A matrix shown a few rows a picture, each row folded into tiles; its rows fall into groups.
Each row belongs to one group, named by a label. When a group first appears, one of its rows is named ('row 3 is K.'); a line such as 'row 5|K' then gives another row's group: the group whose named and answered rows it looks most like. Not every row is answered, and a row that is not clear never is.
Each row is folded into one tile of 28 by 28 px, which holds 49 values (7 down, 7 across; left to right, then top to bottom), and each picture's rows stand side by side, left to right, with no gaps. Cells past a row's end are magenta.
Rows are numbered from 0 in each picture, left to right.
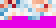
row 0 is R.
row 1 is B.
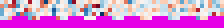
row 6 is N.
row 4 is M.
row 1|M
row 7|M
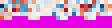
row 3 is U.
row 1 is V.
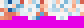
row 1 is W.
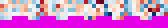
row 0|N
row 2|N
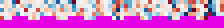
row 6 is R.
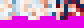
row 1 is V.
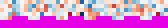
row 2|U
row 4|N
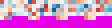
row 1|V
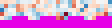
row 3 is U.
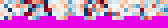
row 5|M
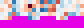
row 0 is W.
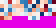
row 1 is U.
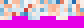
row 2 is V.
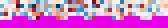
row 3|R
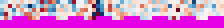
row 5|N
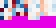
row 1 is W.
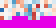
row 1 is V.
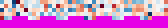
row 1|V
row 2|N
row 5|R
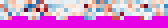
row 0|R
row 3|N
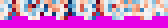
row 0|W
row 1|U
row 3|W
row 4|N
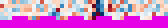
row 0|N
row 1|V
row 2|M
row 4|U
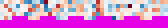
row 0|U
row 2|N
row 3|W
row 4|B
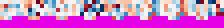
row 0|U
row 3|U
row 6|W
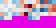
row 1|N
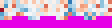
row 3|R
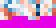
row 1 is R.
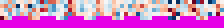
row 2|W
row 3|W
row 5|N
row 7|V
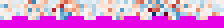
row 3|R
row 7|M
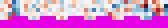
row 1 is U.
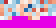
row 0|V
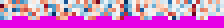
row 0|N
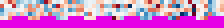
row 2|N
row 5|B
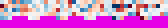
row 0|N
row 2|M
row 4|B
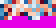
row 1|M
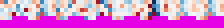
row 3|M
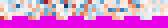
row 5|N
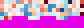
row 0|M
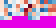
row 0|R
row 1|N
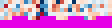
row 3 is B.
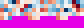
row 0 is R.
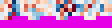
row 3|U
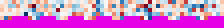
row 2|M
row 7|B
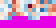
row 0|W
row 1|N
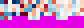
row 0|V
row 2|R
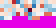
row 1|M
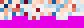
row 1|U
